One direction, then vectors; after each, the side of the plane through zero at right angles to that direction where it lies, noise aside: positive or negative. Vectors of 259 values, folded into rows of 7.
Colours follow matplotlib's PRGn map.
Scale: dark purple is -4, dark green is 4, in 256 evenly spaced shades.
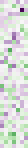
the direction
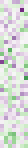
positive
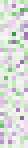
negative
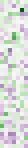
negative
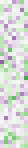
positive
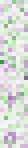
negative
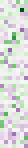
negative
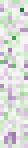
negative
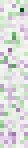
negative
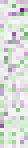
positive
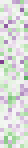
positive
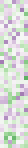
positive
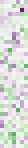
positive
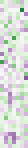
negative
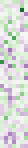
negative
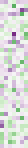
positive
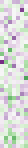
positive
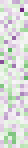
positive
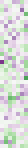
positive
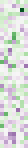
negative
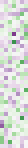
positive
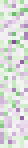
negative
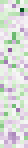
negative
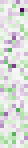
positive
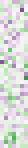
positive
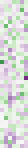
negative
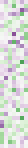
positive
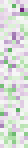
positive
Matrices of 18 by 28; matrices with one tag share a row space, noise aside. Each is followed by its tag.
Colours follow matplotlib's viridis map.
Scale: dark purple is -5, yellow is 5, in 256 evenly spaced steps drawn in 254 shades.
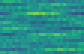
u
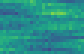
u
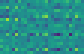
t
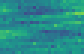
u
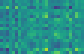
t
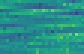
u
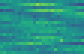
u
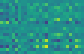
t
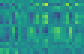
t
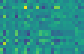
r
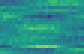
u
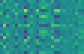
r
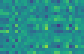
t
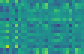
t
